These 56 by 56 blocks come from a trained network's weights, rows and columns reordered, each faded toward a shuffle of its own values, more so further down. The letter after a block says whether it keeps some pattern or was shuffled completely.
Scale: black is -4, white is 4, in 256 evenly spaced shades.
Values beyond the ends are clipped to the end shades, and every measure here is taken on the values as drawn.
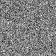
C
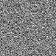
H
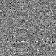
H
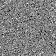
C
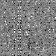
H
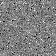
C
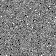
C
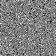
C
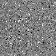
H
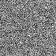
C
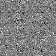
H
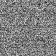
H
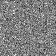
C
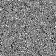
C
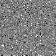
H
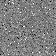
C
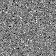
C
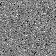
C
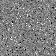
C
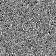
C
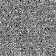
H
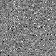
H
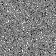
C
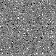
H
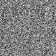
H
